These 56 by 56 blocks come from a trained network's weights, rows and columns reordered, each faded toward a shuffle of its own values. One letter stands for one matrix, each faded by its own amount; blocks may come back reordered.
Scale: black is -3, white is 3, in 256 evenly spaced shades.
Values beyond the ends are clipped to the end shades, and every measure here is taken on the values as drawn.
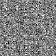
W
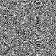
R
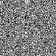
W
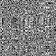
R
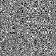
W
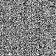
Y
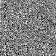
W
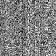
Y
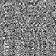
R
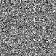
W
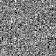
W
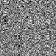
R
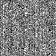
Y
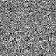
R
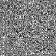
W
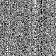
Y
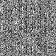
Y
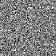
W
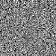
W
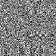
W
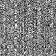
Y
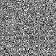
W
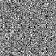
W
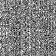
Y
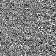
W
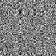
R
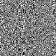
W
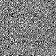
W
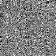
W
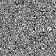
W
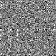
W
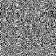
R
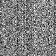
Y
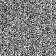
Y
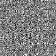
W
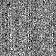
Y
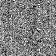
Y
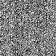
Y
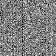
Y
